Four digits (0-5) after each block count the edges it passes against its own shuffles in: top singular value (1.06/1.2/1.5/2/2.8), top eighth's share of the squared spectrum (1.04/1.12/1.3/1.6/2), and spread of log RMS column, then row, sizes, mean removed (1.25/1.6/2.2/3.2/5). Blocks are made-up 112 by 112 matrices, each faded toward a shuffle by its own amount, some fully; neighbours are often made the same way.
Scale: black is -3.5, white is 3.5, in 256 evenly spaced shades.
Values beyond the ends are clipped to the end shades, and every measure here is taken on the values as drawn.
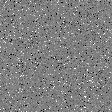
1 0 0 0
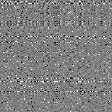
5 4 2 3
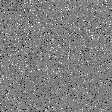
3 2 0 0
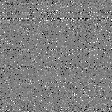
4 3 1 2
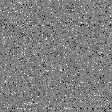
3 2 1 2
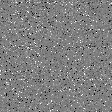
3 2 0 1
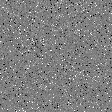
1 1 0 0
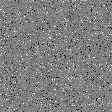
2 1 0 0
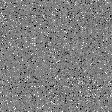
3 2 0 2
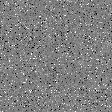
2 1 0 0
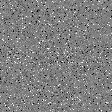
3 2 0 1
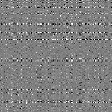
5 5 3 4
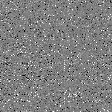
3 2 0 1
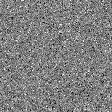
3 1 0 0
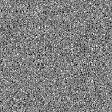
4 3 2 1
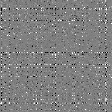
5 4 3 3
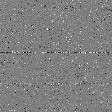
4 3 0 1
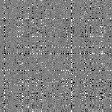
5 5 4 3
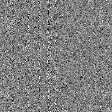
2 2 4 0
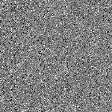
1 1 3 0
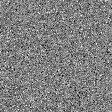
0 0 0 0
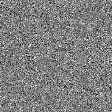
0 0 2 0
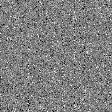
1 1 2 0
